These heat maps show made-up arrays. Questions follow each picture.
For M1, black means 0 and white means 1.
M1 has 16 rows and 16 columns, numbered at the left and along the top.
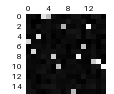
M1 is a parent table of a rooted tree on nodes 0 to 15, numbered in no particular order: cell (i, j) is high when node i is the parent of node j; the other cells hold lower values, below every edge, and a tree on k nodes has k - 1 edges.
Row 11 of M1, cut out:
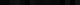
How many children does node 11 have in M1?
0
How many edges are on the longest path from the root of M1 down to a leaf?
6
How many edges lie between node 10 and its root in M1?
1
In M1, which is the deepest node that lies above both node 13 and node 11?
10
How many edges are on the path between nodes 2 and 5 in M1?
3
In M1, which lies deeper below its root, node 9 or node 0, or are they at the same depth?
node 9
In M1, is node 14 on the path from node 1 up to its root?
no
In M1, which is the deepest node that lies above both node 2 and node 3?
0
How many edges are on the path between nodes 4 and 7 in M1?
2
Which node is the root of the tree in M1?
8
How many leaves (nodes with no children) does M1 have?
6
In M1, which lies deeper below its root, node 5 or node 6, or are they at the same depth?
node 6
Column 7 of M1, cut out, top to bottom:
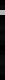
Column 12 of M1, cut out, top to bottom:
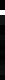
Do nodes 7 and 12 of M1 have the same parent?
yes
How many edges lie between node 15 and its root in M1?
2
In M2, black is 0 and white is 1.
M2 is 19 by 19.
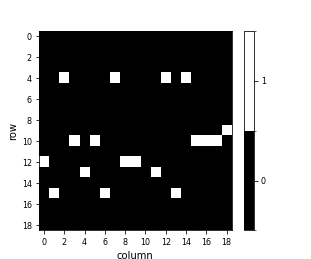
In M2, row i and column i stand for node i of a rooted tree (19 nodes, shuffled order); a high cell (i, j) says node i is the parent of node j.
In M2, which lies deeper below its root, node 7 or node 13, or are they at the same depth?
node 7
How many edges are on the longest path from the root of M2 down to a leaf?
6
